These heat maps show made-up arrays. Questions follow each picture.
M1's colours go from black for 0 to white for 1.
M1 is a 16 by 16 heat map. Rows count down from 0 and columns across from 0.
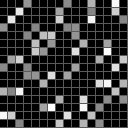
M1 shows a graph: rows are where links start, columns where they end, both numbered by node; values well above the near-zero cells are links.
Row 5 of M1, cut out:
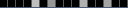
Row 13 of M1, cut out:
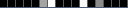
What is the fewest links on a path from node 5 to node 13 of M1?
1
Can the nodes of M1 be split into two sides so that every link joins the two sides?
no
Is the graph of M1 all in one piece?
yes
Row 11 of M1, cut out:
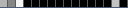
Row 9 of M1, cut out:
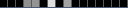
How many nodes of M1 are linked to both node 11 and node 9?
0
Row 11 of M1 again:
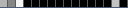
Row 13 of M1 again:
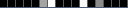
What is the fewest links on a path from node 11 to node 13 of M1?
4
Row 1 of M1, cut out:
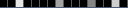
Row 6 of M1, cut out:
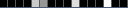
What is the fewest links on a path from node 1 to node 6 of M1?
4
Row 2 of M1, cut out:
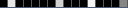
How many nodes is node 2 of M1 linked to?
4
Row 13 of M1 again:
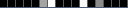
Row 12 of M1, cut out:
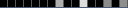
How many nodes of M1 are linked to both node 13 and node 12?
1
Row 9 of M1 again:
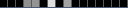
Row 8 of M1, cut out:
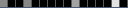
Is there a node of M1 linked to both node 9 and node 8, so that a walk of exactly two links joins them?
yes
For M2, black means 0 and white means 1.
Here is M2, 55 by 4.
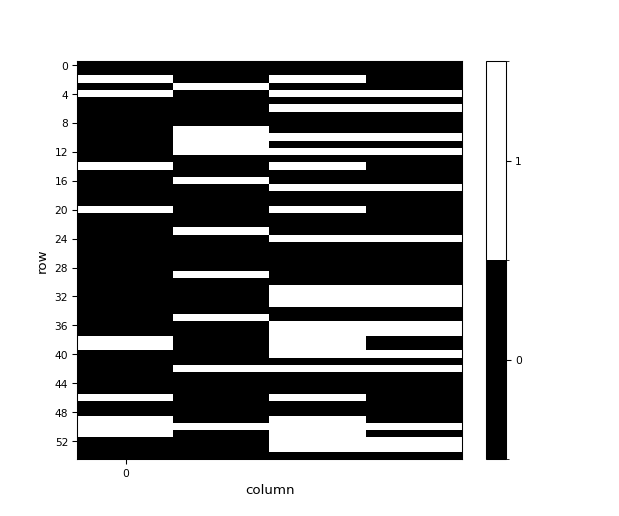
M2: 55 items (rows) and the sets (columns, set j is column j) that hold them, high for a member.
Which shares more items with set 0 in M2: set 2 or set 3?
set 2
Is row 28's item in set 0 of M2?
no
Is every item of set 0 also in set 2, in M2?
yes
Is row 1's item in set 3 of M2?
no
